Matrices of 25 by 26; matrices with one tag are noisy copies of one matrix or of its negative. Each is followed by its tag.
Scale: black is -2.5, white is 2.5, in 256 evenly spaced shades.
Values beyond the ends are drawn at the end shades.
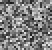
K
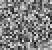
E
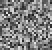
E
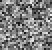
K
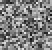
K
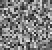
E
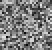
K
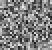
E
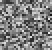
K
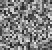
E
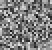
E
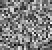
E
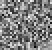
E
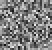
E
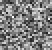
K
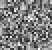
E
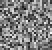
E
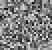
E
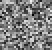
K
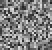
E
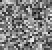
K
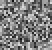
E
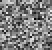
K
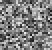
K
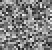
K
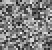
K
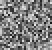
E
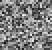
K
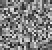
E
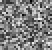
K
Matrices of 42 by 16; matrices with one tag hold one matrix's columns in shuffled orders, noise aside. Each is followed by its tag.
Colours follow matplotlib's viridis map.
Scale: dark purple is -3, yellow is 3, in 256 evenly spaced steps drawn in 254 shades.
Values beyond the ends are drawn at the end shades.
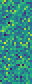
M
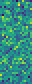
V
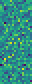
M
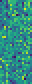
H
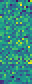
V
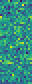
V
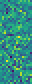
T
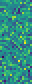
T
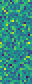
M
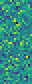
M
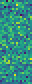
V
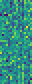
H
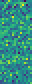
V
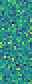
M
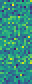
V
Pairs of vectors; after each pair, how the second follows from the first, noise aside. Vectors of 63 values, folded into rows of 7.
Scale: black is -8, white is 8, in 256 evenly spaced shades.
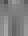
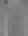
shrunk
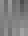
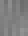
shrunk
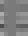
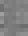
shrunk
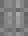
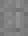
shrunk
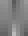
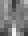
scaled up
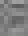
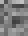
scaled up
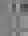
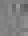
shrunk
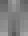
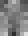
scaled up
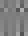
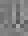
wrapped around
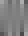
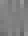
shrunk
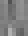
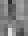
scaled up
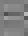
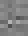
wrapped around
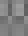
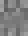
wrapped around
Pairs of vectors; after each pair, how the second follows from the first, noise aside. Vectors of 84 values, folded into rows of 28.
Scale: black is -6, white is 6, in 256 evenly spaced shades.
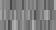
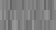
shrunk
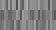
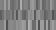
reversed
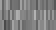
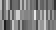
scaled up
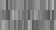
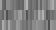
reversed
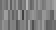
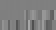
partly zeroed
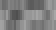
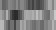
scaled up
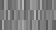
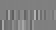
partly zeroed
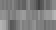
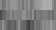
wrapped around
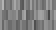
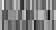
scaled up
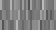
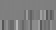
partly zeroed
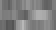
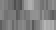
wrapped around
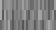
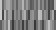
scaled up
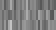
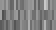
reversed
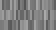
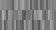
wrapped around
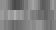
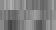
wrapped around
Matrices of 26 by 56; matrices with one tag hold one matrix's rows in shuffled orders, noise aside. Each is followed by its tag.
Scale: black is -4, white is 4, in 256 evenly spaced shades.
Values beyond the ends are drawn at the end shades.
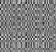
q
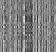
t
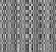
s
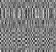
q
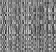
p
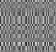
q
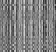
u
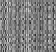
p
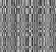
s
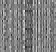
t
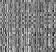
p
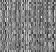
p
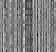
t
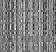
u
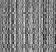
u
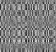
q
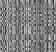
p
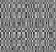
q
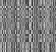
s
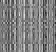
u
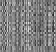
p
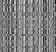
u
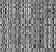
p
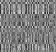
q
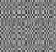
q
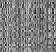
p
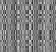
s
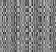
s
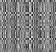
s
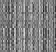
u
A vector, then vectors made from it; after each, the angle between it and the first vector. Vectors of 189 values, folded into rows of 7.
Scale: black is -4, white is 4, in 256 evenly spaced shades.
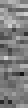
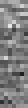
nearly parallel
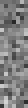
partly opposed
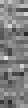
nearly parallel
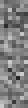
partly opposed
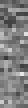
nearly opposite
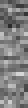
nearly opposite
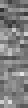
nearly opposite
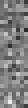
partly opposed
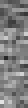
nearly opposite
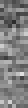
nearly opposite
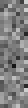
orthogonal
